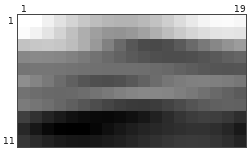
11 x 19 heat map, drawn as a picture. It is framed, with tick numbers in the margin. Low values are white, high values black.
Grain: streaks across. Slope: up to the bottom. Lone odd cells: none. Ninth with the lowest average: top left.
